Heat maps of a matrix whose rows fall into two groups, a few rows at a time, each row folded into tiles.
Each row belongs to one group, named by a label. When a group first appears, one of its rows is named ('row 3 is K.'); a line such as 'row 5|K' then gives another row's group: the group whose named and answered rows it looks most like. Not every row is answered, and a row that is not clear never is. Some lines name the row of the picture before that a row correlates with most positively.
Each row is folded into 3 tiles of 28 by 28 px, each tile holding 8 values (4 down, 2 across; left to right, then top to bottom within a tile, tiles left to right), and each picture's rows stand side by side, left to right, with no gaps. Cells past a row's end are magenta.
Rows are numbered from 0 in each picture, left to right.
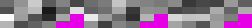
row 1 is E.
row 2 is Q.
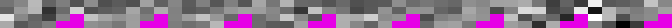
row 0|E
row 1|Q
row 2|Q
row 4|Q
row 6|E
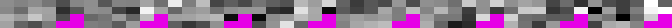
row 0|Q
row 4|Q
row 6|E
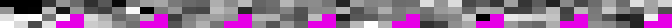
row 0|Q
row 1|Q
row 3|E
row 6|Q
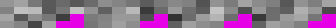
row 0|E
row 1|Q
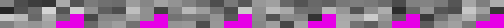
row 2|E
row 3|E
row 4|Q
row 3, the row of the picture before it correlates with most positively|0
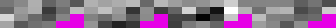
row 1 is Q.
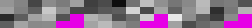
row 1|Q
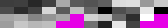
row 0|Q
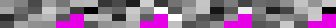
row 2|E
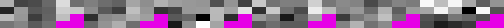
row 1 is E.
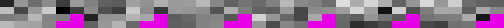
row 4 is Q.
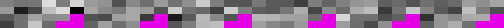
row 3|Q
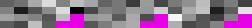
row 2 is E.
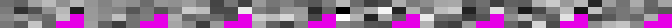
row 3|Q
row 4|Q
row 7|Q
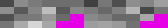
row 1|Q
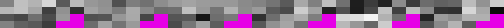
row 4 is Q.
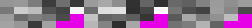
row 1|E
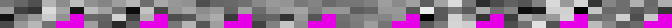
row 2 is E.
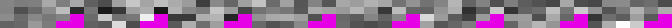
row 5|E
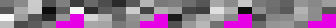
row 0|E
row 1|Q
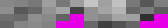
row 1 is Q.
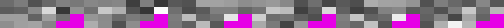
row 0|Q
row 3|E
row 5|Q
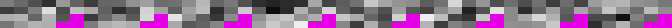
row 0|Q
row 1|Q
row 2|E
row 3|Q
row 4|E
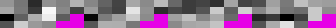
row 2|Q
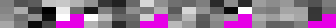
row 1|Q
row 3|Q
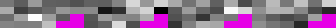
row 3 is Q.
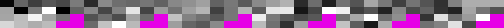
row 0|Q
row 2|E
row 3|E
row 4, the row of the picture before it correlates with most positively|0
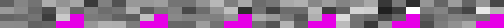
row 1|Q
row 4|E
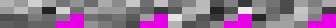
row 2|E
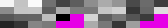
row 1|E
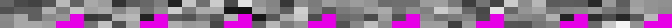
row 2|Q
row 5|E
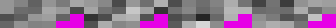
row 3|Q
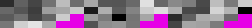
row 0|Q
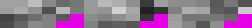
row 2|E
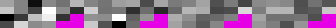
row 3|E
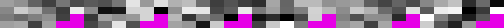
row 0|E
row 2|E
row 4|E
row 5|E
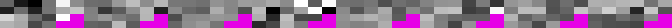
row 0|Q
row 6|E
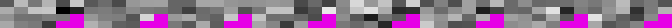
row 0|Q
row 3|E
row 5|Q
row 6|Q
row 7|E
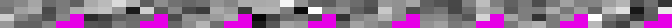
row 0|E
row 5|Q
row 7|E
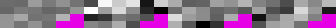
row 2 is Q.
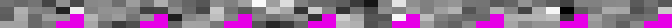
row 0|E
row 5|E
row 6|Q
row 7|E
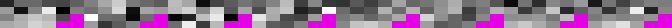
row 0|Q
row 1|E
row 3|E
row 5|E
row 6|Q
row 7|Q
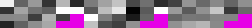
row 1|E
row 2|Q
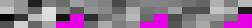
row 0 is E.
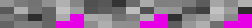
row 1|Q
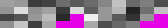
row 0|E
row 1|E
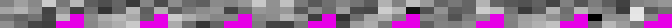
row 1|Q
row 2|Q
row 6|Q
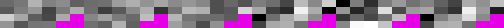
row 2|E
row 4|Q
